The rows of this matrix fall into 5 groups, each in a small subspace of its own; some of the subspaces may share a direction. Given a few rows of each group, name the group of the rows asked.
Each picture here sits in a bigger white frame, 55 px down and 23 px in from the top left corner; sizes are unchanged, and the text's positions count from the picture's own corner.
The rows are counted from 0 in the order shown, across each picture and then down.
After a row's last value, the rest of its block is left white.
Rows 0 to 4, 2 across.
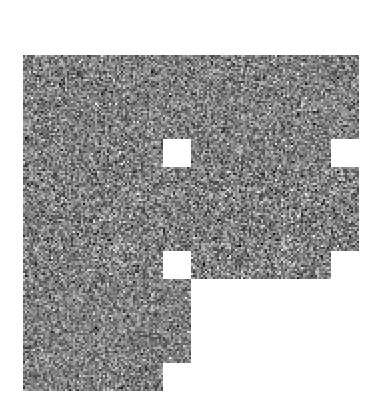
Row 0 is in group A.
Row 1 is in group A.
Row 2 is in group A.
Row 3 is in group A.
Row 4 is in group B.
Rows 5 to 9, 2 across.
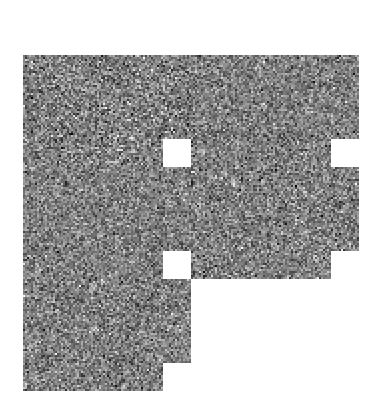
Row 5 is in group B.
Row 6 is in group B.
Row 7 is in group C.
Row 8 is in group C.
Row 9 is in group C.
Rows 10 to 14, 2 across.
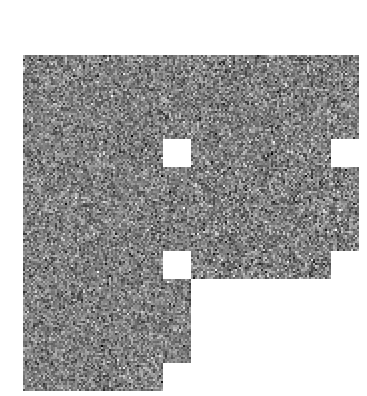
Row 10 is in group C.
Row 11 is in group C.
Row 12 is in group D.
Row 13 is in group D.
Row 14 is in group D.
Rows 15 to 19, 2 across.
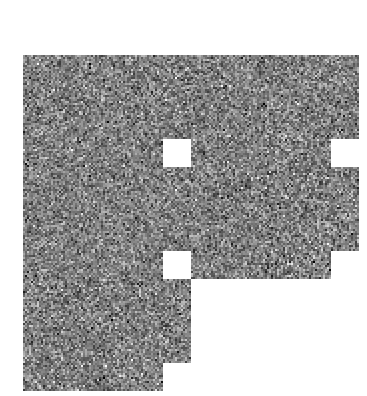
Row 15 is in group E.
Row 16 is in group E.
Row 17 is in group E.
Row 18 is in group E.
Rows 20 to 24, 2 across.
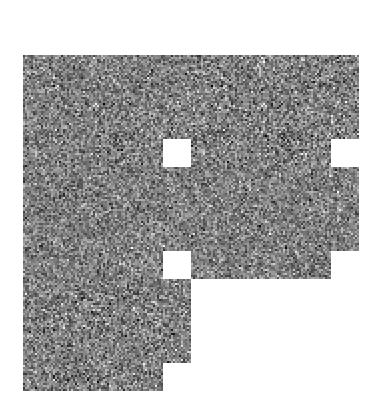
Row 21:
B
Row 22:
D
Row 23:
D
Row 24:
E
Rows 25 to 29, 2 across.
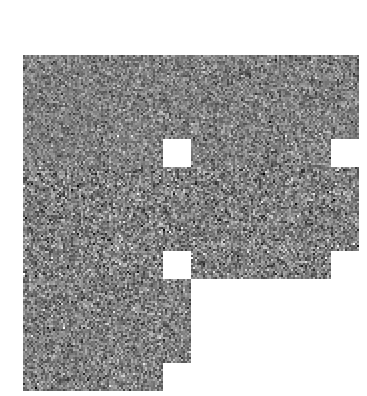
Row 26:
D
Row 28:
B
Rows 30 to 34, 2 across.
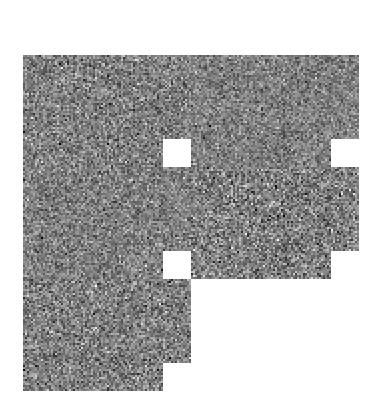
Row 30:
A
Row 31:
A
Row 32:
A
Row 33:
A
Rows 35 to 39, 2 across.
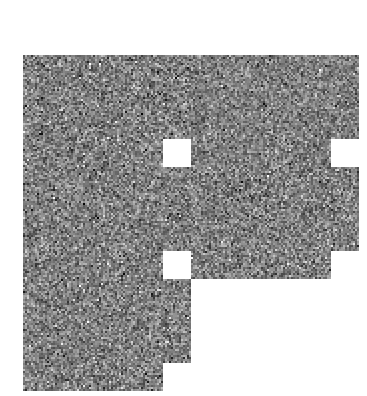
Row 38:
B
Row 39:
D
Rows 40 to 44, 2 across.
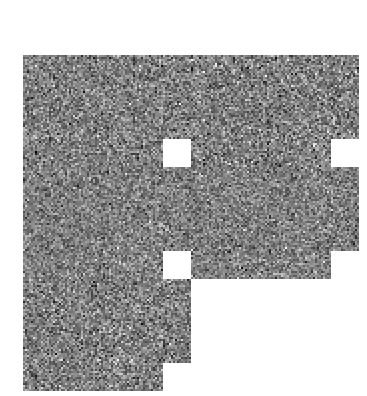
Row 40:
C
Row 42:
B
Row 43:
B
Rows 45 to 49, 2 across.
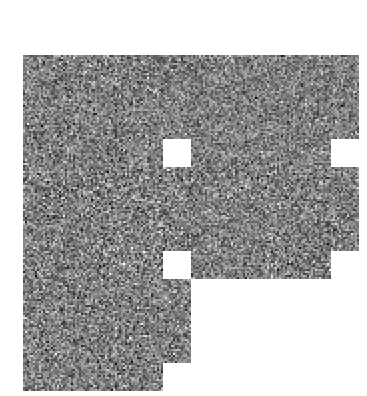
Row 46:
D
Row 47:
E
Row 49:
A
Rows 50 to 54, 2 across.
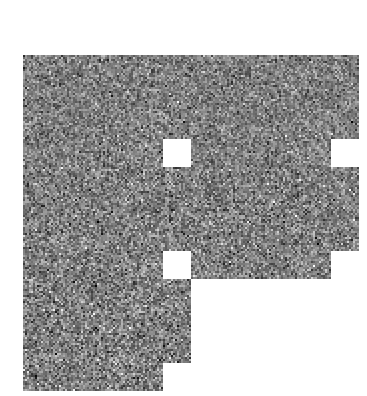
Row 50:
B
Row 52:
D
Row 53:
A
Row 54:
B
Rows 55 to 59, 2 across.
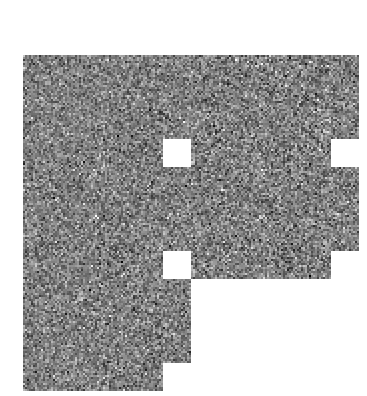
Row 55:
B
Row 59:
E
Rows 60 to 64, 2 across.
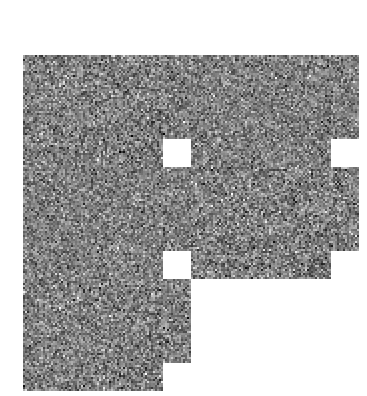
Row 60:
D
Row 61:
C
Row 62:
E
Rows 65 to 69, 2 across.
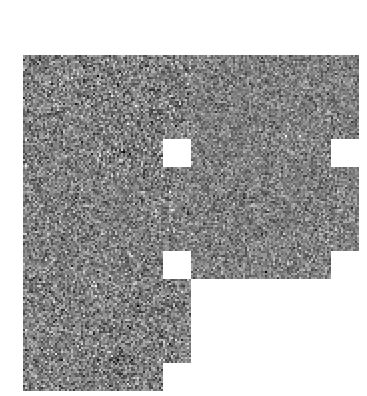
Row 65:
E
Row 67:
D
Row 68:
D
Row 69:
A
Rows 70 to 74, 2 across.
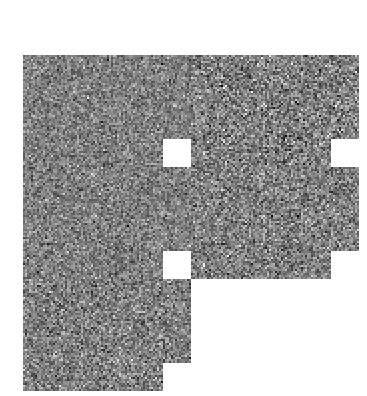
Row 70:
D
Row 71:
B
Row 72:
C
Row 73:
A
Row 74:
B
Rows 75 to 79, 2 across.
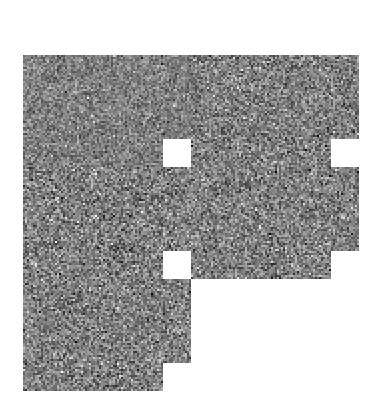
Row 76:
B
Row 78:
D
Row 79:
B
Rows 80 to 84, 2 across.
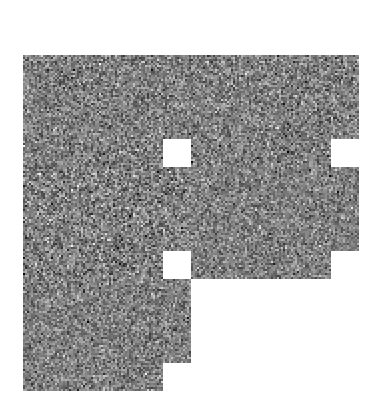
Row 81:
A
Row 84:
D
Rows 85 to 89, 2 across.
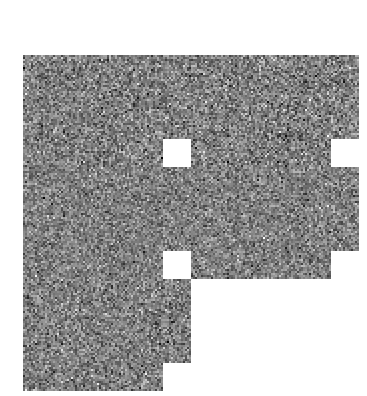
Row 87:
E
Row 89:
D
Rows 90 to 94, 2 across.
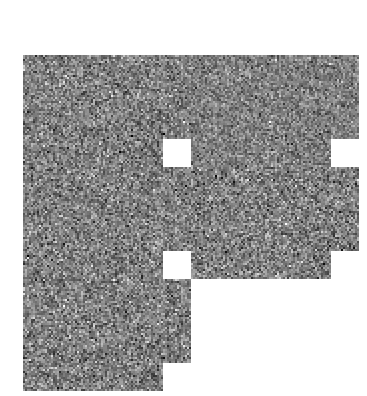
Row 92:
C
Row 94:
D
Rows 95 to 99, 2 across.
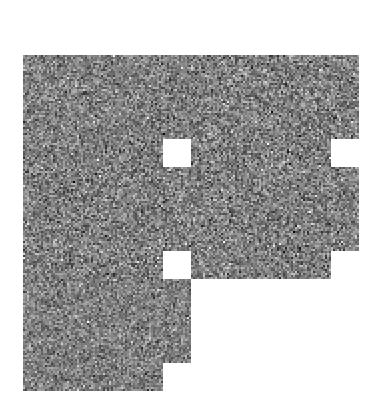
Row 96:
E
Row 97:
B
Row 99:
D
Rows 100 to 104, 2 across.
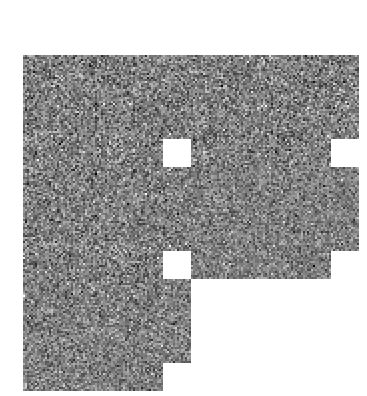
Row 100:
A
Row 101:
C
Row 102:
B
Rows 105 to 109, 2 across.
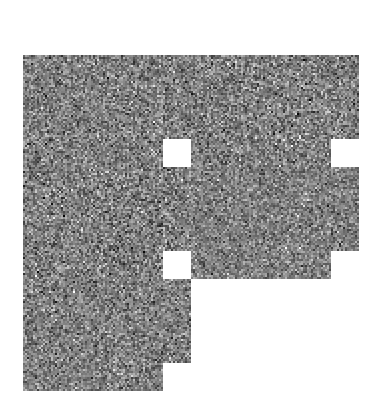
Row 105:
C
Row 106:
A
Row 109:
C
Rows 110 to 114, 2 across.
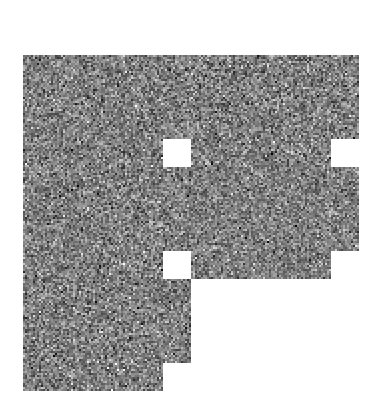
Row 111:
C
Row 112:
E
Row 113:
C
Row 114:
A
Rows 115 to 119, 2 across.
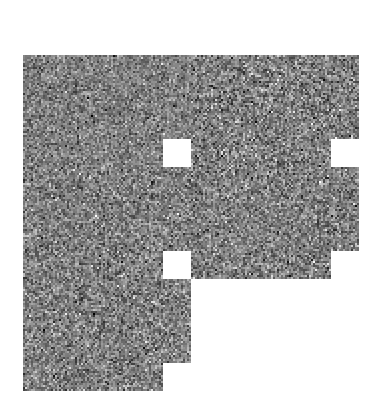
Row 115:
D
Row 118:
D
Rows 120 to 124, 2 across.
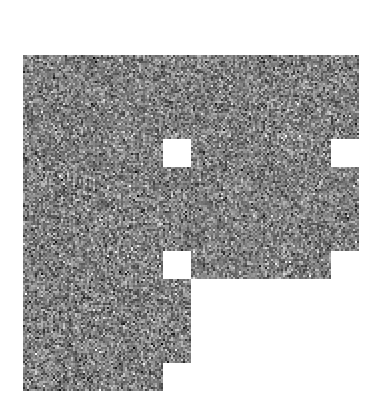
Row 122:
A
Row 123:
E
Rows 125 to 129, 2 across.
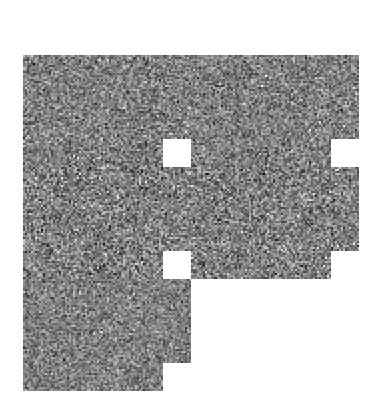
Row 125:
B
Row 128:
B
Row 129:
A
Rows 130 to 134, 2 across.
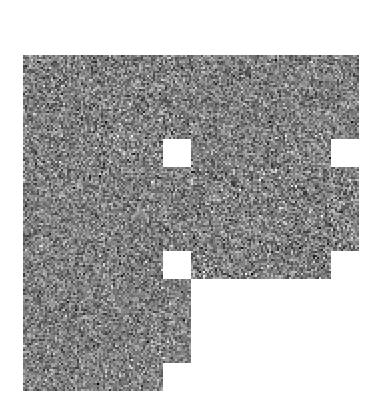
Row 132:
E
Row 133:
C
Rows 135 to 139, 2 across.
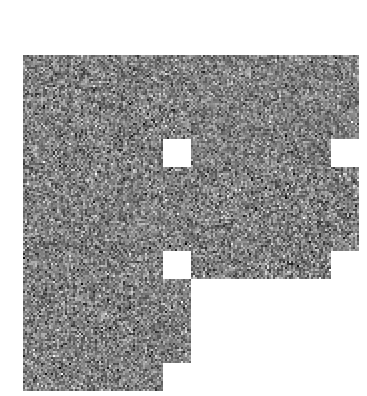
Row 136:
D
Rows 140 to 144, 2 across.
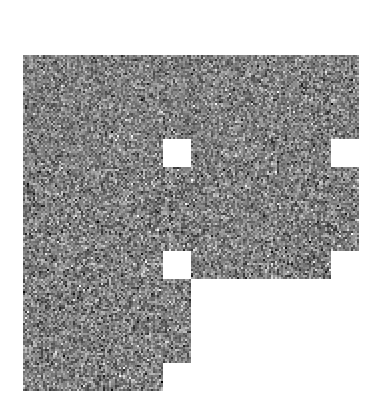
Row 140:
A
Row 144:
A
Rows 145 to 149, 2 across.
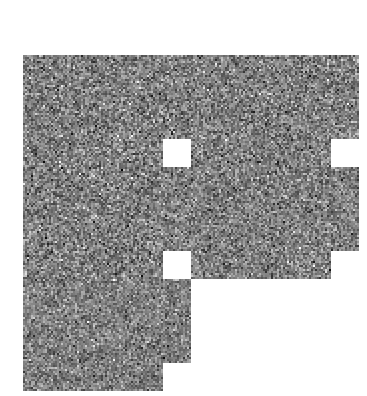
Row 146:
C
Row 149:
D
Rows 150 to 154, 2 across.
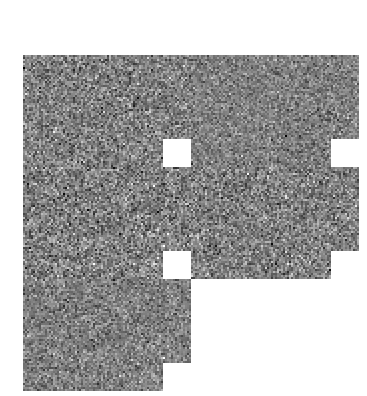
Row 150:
A
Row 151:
B
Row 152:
D
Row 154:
D
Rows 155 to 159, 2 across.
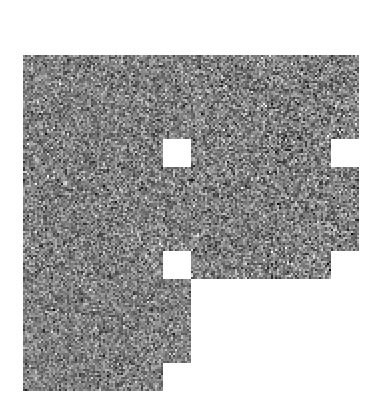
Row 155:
C
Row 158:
B
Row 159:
E
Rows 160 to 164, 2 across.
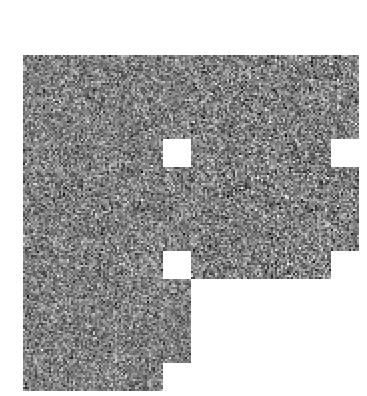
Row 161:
D
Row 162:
D
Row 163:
A
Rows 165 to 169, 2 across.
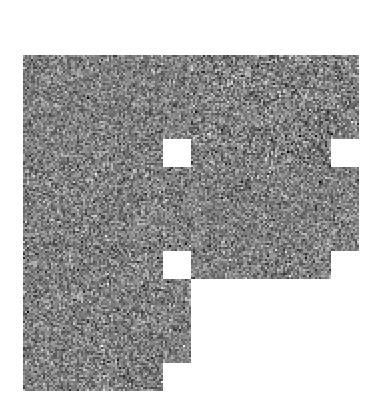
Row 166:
D
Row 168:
B
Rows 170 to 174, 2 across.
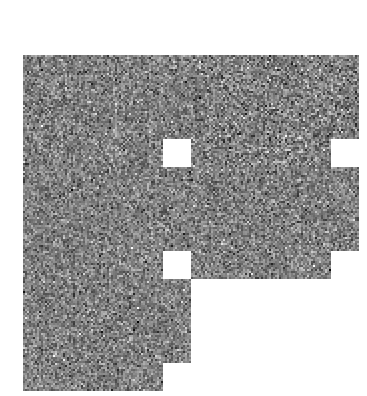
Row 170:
A
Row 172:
C
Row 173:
A
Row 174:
A
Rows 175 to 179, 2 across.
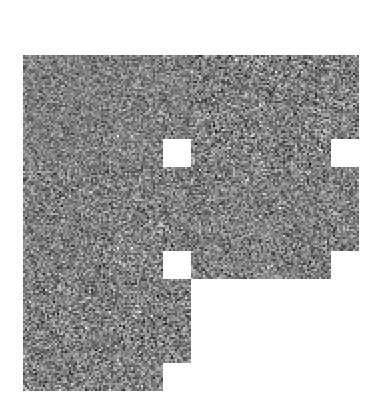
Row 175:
B
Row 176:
C
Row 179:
E
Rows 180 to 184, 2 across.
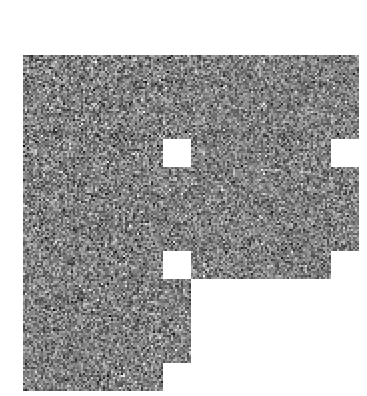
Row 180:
B
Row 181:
B
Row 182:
A
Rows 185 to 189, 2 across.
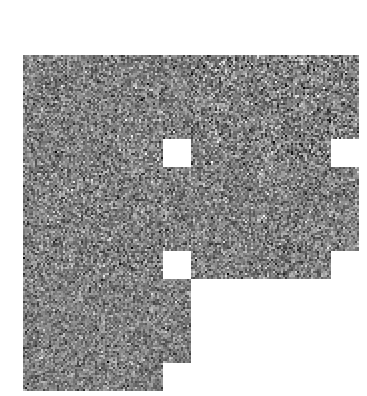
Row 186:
C
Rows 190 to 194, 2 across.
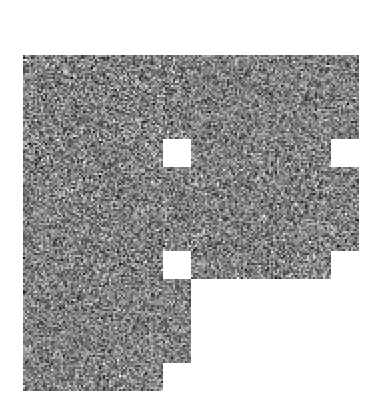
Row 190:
C
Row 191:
C
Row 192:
B
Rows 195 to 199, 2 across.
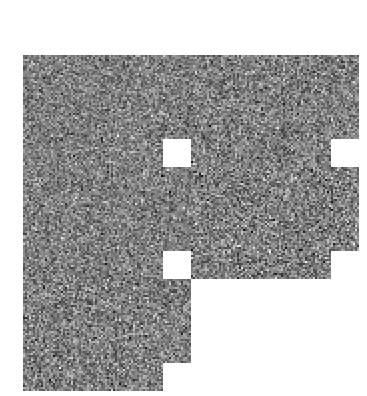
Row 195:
B
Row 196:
A
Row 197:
D
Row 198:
B
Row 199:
A
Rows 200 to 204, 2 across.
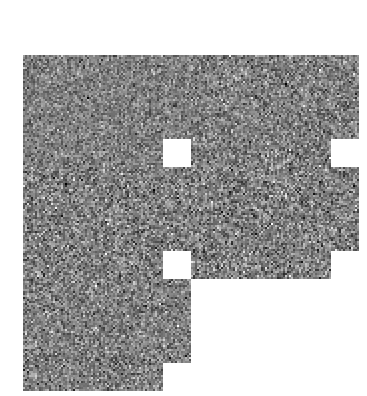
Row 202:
C
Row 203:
E
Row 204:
B
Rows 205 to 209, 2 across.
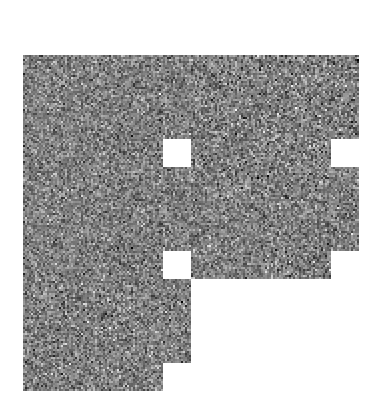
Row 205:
B
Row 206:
C
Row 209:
A
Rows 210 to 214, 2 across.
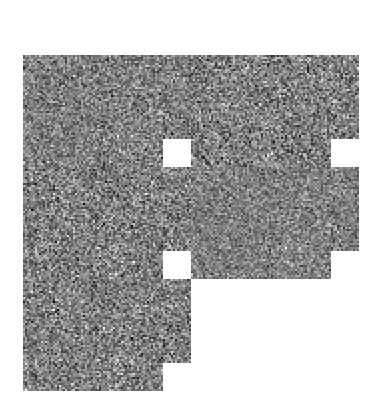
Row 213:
B
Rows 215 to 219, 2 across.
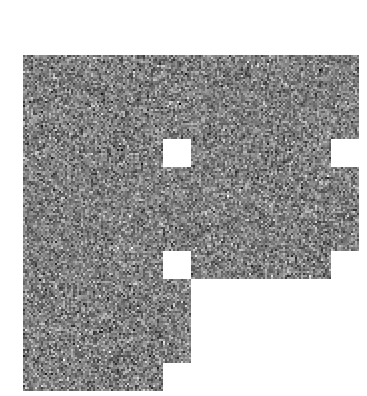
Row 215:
C
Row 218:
C
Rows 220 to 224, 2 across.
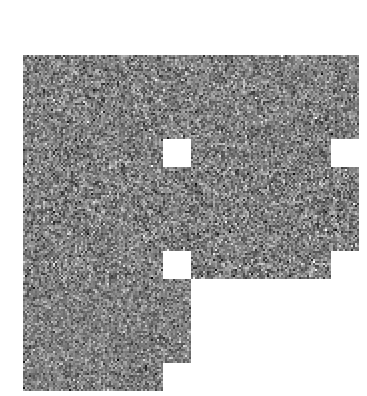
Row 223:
D
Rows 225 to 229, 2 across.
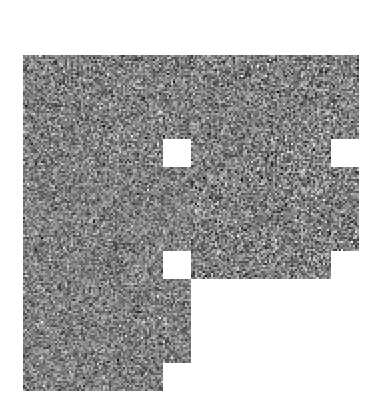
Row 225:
A
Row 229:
E
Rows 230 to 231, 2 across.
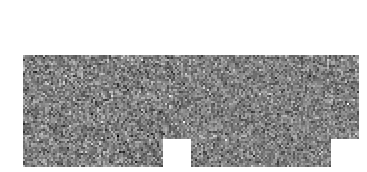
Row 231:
C
